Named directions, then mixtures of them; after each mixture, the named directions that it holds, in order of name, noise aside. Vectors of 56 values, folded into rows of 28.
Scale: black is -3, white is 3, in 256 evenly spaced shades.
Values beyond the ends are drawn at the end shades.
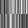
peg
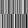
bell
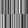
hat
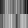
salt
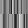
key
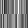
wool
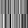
hat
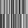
hat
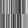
hat, wool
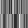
key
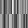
key, peg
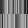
bell, salt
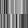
peg, wool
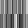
key, salt, wool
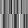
key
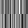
hat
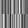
hat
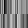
key, peg, wool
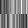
peg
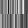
bell, hat, wool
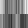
salt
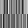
bell, hat, salt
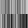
bell, peg, salt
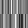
hat, key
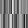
key, peg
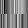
peg, wool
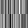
hat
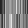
peg, salt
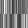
key, peg, wool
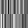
bell, hat
